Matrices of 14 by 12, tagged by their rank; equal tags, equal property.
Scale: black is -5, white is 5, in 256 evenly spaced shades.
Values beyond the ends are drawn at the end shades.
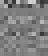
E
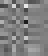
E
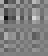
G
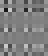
G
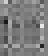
E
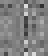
E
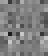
E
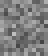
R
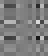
G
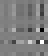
G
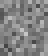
R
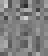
E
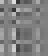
G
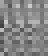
E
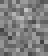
R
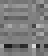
E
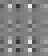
G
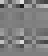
G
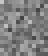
R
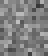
R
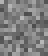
R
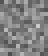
R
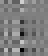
G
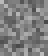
R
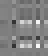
G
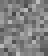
R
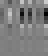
G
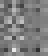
E
